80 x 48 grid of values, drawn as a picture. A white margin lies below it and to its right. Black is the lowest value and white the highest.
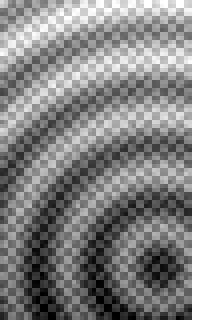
Average level on the scale: 50%. Mirror symmetry: none. Rings: centred on the bottom right. Slope: up to the top.
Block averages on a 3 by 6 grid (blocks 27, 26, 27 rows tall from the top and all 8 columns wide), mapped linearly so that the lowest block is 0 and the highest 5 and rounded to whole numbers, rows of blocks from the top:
455555 / 333333 / 202022
